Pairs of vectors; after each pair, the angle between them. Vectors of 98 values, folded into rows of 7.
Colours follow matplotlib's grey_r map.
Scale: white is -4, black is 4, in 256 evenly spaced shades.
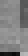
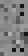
orthogonal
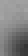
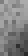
nearly parallel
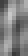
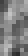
nearly parallel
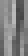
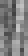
nearly opposite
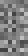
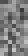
partly opposed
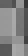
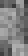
nearly parallel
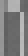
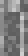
nearly parallel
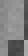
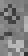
partly opposed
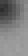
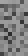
orthogonal
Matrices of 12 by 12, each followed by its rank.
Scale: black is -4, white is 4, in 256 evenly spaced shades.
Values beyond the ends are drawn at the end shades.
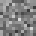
full rank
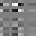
one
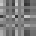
one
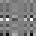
one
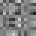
two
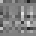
two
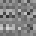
two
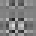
one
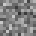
full rank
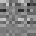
two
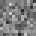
full rank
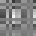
one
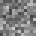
full rank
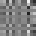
one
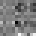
two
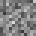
full rank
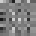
two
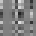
one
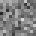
full rank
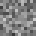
full rank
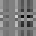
one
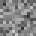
full rank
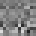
two
